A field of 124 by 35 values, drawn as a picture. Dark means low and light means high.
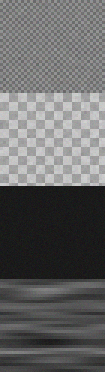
The table splits into 4 rows of 1 panel. Panel 1,1: middling, checkered. Panel 2,1: high, checkered. Panel 3,1: very low, flat. Panel 4,1: low, streaked across.
